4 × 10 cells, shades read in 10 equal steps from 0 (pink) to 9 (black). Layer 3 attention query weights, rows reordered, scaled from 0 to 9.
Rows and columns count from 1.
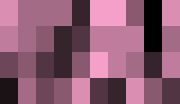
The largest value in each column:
8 4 6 7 7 6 7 4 9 6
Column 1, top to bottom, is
1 2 5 8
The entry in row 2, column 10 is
3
